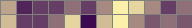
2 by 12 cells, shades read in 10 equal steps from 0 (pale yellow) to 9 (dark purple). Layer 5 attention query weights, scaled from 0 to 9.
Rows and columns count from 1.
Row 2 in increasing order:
0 1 2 2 4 5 5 6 6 7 7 9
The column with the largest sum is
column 6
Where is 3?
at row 1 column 1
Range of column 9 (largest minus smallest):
3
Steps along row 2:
up same down down up down down up up down up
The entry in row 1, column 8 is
0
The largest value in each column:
3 8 7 7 5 9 4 0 4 6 7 6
